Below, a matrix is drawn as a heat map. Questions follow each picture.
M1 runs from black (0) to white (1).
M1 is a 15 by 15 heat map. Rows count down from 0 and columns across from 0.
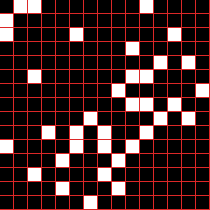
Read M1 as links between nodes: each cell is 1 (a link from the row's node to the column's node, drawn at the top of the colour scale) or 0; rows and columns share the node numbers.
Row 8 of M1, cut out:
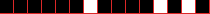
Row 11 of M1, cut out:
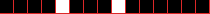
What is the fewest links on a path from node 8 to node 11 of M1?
1
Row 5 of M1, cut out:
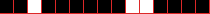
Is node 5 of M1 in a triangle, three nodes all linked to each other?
yes
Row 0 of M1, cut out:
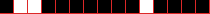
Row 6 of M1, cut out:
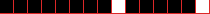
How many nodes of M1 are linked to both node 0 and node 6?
0
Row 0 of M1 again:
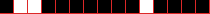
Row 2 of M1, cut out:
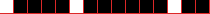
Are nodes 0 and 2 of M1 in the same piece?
yes
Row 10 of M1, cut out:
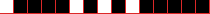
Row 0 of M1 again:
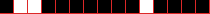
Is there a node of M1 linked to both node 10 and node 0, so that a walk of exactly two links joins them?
no
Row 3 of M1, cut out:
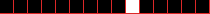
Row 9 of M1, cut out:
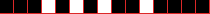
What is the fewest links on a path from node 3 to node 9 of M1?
1
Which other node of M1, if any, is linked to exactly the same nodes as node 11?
node 13
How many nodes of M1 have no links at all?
0
